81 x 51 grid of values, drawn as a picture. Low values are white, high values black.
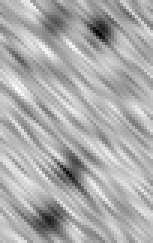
Mirror symmetry: none. Bumps: four. Slope: none. Histogram: skewed, a long tail of high values. Odd rows or columns: none. Average level on the scale: 30%.
